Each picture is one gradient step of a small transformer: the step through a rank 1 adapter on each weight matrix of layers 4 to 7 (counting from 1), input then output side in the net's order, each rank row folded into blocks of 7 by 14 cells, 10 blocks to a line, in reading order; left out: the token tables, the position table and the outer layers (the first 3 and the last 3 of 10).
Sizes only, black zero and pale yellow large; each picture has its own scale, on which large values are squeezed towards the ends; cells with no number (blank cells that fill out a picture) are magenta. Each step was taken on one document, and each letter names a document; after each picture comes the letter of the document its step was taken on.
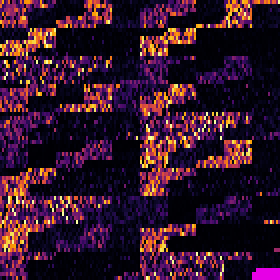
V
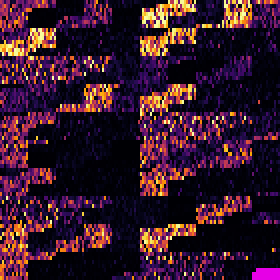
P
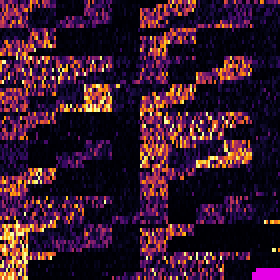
P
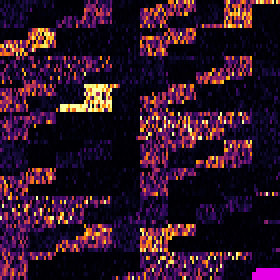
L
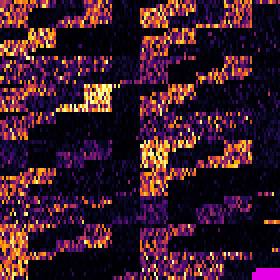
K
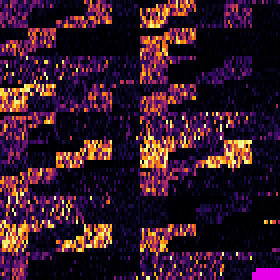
V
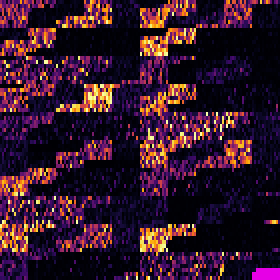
V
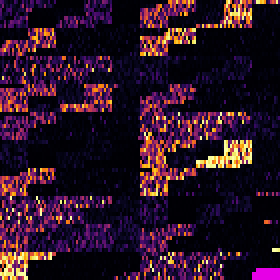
L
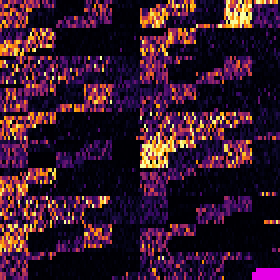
P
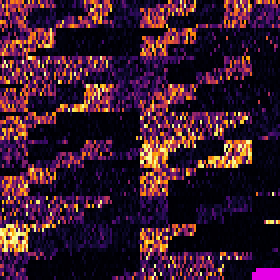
K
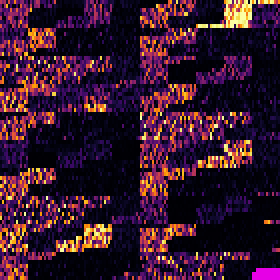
P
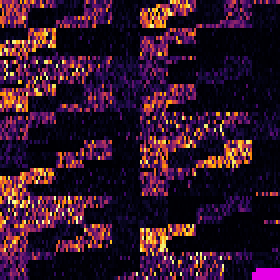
V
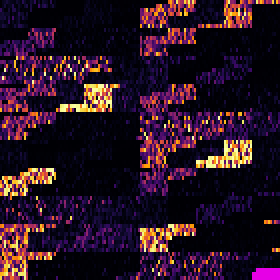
L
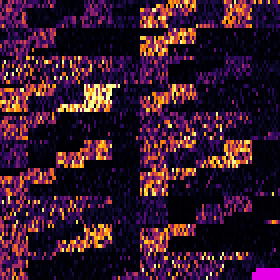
K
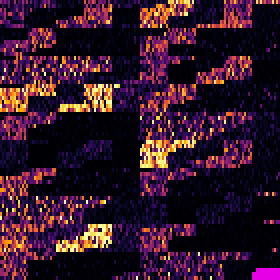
L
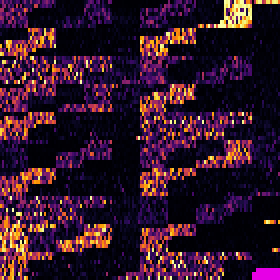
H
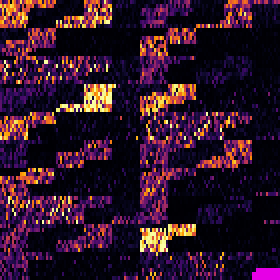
V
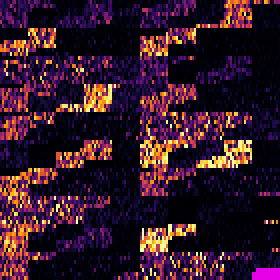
V
